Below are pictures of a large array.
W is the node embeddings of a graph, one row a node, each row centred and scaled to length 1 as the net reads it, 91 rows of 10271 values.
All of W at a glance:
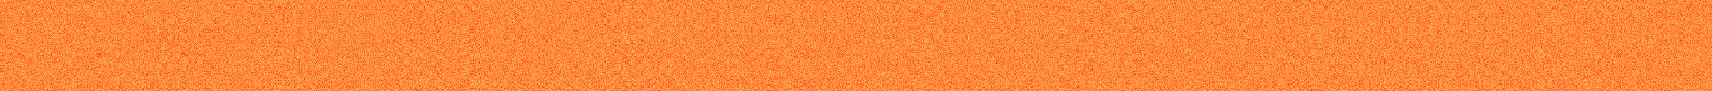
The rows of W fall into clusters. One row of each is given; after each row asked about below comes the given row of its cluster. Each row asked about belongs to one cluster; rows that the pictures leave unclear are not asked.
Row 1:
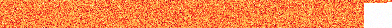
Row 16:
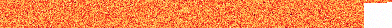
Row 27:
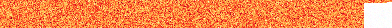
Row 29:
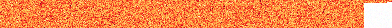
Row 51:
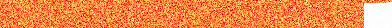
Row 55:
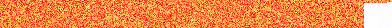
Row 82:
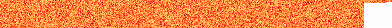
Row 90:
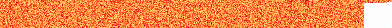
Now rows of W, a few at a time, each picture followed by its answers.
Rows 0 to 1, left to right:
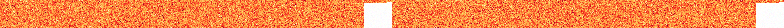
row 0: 51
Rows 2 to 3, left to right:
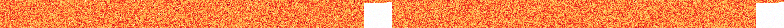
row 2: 90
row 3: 27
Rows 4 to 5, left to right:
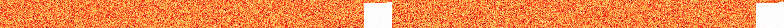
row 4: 16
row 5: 82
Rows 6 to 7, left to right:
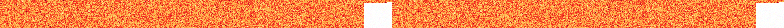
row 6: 55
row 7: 55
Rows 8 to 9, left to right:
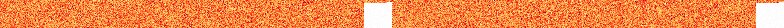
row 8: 82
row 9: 55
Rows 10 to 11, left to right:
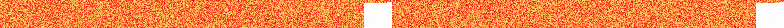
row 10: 29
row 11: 27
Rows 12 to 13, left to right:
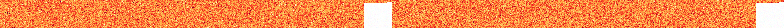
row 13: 16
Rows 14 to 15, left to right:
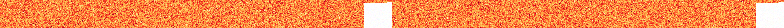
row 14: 16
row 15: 27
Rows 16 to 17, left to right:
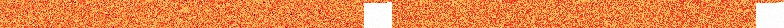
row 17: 90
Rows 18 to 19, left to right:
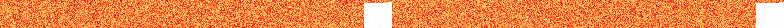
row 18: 27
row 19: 1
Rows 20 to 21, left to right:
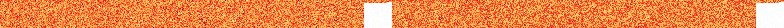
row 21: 27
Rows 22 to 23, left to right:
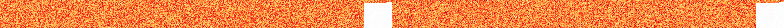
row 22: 82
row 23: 27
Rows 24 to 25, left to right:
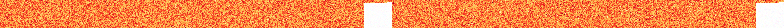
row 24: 16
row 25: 51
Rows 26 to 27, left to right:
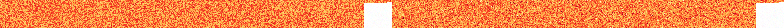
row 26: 29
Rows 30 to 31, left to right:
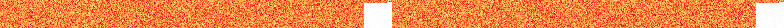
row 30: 1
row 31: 1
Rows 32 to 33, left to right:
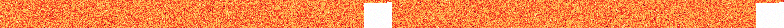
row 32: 29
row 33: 16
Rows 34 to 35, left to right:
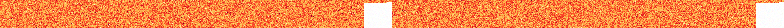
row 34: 27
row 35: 55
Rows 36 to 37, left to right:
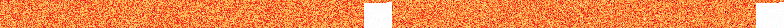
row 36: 27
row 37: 1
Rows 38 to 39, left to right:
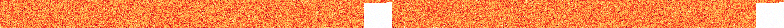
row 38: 27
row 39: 29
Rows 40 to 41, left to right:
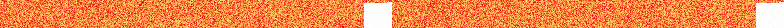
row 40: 16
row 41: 29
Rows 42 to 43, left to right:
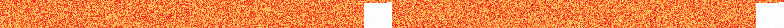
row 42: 55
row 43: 16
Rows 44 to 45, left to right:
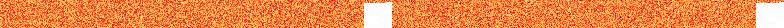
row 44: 90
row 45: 29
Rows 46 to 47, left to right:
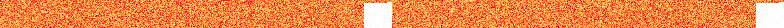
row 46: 55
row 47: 82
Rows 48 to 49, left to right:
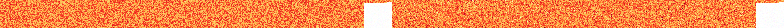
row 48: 90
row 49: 51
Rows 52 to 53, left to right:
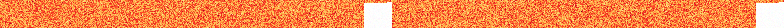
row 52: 29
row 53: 82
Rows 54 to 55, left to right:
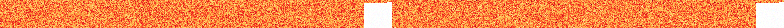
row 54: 1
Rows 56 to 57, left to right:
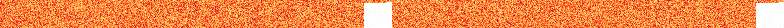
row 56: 51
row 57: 51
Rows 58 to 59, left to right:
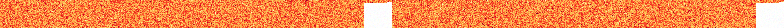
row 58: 90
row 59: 27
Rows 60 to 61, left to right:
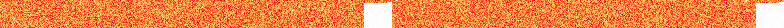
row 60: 29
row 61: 90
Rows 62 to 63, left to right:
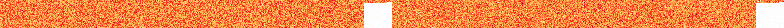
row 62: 90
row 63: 29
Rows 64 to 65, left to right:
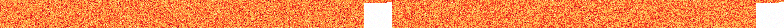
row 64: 1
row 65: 27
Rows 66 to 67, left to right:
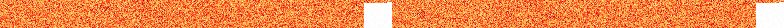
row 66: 1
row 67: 1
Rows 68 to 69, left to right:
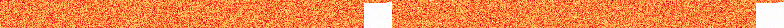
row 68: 27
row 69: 90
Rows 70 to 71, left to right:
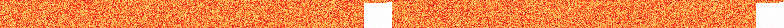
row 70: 27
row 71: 29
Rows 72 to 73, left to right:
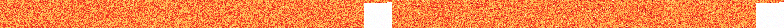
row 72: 16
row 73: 29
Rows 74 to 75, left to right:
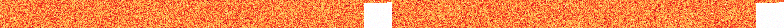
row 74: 29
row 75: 16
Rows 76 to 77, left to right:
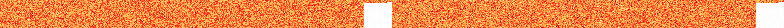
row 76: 1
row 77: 82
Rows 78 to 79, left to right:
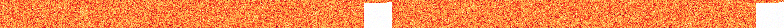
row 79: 51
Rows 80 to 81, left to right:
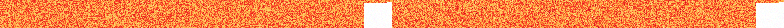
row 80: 55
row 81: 51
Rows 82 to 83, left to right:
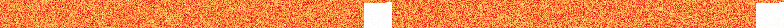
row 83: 55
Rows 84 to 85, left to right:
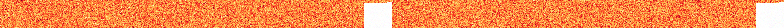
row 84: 55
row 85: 90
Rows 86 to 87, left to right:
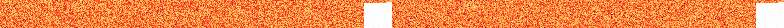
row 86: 51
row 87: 51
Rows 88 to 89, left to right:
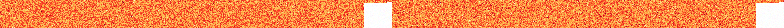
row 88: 29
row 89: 16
